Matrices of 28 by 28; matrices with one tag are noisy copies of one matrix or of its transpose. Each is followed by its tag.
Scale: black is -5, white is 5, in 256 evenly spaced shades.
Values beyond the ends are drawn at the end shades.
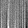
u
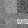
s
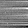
u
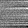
u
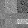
s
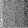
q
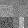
s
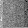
q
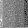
q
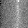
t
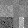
s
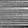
u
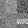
s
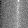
t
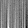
u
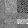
s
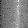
t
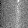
t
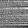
u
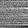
u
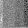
q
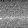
t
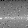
t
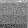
q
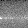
t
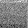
q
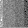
q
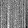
u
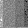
q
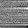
u
